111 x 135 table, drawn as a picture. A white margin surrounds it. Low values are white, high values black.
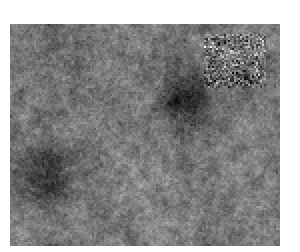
The field is mottled with small blotches. Values change most from cell to cell in the top right. An odd patch, rougher than its surroundings, sits in the top right. The halves do not mirror each other. There are two bumps.
